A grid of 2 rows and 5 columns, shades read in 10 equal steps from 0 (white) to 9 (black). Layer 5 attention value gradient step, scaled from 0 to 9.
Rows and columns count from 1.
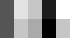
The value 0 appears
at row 1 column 5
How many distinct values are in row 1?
5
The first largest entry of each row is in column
4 4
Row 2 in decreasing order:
9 6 3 2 2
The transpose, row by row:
6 6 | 1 2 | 2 3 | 8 9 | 0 2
